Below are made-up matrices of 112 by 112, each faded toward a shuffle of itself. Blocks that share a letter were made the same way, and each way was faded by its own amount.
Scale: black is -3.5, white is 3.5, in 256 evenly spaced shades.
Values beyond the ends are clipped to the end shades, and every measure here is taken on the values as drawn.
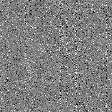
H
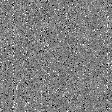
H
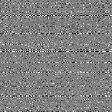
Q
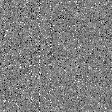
H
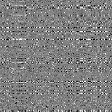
Q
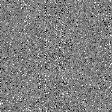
H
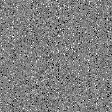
H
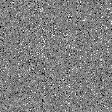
H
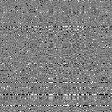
Q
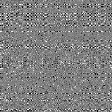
Q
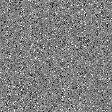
H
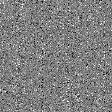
H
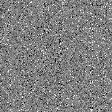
H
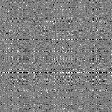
Q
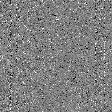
H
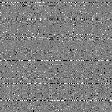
Q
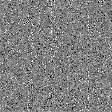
H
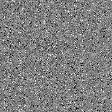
H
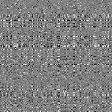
Q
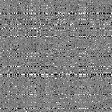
Q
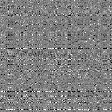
Q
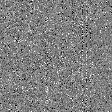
H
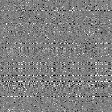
Q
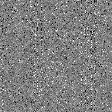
H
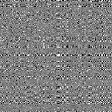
Q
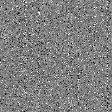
H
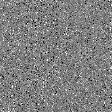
H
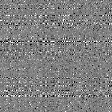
Q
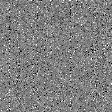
H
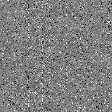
H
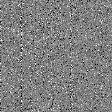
H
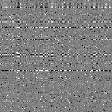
Q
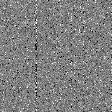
H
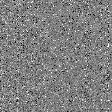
H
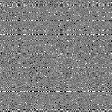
Q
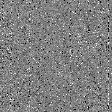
H
